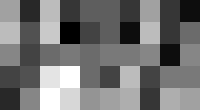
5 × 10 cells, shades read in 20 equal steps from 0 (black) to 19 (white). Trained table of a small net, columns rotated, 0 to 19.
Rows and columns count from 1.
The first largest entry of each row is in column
3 3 1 4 3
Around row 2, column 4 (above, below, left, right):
4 9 15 5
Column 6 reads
7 7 9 5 12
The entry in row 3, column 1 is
10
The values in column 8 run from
4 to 14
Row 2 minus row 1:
2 3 1 -4 -2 0 -3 2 0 7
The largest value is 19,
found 2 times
